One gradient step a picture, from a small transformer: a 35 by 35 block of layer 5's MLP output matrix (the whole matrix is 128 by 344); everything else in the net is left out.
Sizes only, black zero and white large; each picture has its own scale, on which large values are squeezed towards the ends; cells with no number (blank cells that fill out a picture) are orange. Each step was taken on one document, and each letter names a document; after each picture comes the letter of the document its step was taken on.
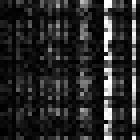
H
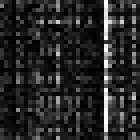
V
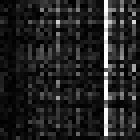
V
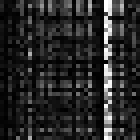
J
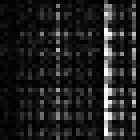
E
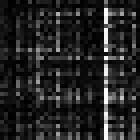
V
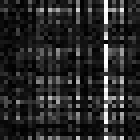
V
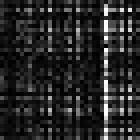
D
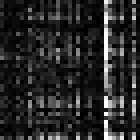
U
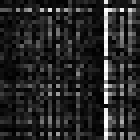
D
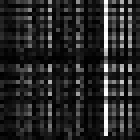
D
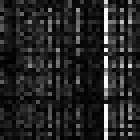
D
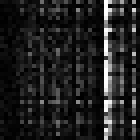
E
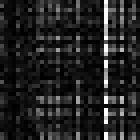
V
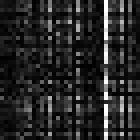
D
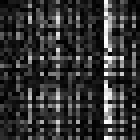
U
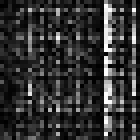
E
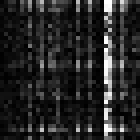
J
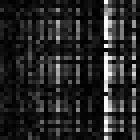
U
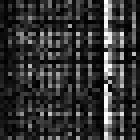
J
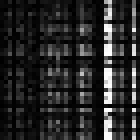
H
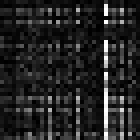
D
